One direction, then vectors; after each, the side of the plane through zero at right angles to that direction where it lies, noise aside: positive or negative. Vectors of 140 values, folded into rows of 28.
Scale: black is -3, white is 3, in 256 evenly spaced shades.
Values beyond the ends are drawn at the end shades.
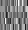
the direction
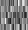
positive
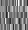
positive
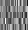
positive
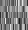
positive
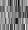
negative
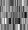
positive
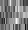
positive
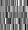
positive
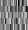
negative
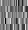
negative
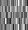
positive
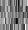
negative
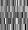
positive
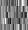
positive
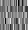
negative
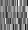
positive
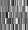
positive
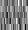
positive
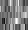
positive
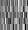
positive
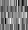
negative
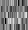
negative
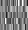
positive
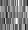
positive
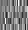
positive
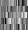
negative
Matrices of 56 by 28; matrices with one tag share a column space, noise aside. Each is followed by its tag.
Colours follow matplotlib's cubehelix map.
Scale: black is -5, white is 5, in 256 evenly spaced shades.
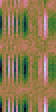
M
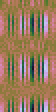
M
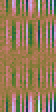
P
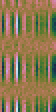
M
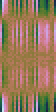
P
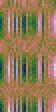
M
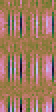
M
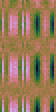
M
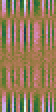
P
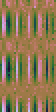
M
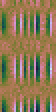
M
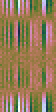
P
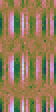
M
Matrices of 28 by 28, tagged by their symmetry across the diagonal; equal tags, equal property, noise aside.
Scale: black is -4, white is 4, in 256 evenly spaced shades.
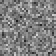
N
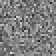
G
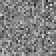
G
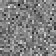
G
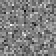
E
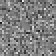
E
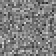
E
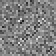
N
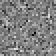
N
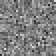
E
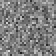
G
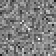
N
